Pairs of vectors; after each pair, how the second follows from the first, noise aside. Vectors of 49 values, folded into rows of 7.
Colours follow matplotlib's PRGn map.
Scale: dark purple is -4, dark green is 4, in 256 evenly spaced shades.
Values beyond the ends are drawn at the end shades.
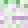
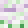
reversed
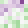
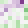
copied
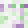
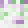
wrapped around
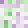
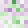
wrapped around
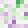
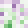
reversed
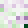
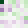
reversed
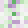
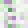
wrapped around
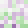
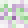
wrapped around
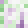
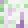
copied
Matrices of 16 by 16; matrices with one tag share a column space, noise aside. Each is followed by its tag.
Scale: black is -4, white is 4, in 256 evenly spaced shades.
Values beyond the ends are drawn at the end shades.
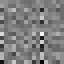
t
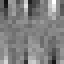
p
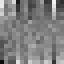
p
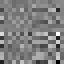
t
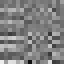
t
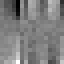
p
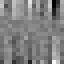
p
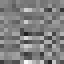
t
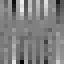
p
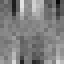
p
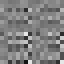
t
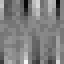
p
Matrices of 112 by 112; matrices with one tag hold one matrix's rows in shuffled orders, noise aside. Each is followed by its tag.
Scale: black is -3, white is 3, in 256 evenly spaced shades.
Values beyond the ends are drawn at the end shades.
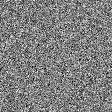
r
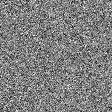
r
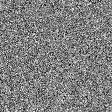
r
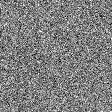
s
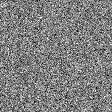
s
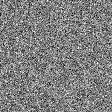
r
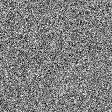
r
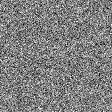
s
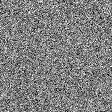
s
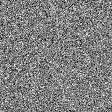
r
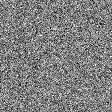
s
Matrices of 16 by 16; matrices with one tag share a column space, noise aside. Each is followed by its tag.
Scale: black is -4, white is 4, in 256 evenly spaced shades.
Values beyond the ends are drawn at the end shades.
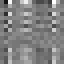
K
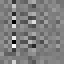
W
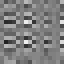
W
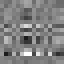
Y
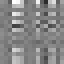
K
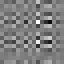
W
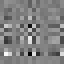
Y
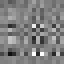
Y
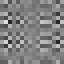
W
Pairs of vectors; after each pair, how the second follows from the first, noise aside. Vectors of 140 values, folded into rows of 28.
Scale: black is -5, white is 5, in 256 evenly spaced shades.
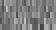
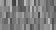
reversed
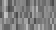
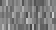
shuffled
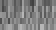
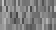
shuffled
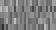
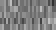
reversed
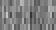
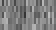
reversed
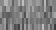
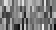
scaled up
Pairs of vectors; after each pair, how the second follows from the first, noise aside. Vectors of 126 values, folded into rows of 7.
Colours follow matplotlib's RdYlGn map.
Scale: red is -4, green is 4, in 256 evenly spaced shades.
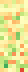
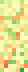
negated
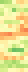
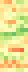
negated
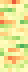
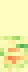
partly zeroed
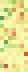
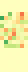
partly zeroed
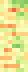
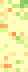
partly zeroed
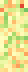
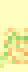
partly zeroed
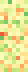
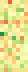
negated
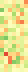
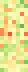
shuffled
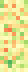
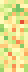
reversed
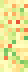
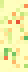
partly zeroed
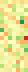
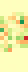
partly zeroed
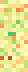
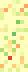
partly zeroed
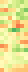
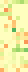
partly zeroed
